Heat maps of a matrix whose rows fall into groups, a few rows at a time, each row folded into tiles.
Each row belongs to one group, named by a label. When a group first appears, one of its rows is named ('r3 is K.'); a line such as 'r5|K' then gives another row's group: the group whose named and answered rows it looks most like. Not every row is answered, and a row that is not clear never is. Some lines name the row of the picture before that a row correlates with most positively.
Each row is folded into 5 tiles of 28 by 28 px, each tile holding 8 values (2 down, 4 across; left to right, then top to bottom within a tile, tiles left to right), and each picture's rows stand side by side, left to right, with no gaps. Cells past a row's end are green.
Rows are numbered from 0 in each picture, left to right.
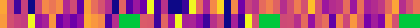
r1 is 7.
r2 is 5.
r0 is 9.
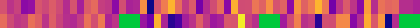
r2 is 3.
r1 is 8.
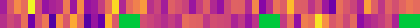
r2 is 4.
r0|5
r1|3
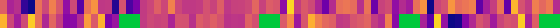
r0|9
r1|5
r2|4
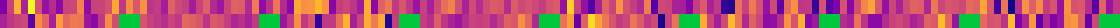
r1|3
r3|8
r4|4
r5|9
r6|8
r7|9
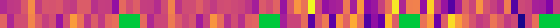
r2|5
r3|4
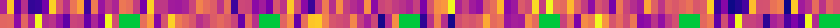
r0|7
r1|4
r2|4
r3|5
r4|4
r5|7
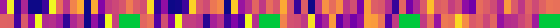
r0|7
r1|7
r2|9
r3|4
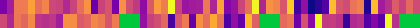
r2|7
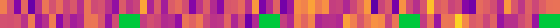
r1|3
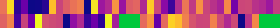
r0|7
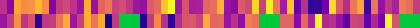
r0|3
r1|5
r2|7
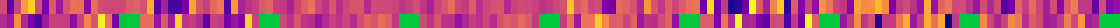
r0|8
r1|7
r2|8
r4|4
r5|7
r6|3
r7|9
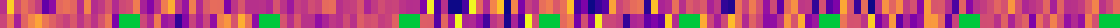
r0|4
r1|8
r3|7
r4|7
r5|9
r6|9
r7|5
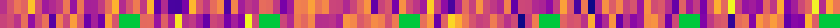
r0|5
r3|4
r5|5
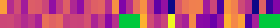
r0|3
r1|9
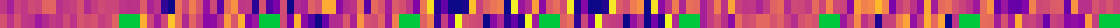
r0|8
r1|9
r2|8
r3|7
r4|7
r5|5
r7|7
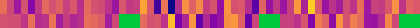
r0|9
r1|9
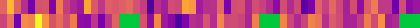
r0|4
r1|8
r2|9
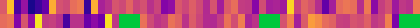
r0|7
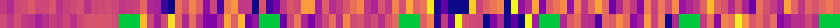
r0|8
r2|5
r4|3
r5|4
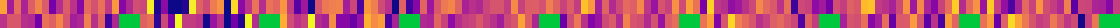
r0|3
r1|7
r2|9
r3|8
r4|5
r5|4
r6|5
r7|4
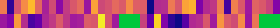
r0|8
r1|8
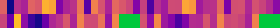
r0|8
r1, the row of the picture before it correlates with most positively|1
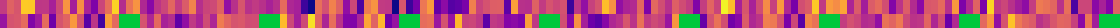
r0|5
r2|9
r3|7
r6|3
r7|4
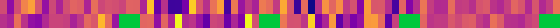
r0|8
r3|3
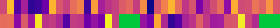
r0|7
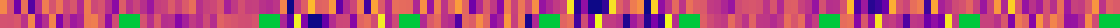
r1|8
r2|8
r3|3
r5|9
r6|7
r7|5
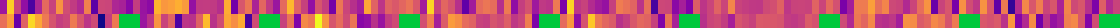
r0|4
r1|3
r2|4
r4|4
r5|5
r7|9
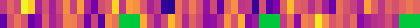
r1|9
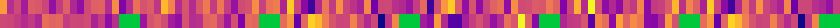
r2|4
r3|8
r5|4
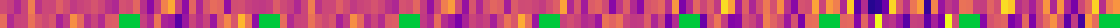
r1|8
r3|8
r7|5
